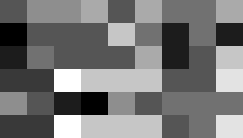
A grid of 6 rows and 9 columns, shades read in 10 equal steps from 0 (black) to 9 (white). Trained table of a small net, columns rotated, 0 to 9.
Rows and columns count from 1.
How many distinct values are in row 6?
6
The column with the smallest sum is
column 1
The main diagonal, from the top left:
3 3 3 7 5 7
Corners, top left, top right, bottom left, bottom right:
3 6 2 8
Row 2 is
0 3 3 3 7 4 1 4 1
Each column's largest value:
5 5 9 7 7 7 4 4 8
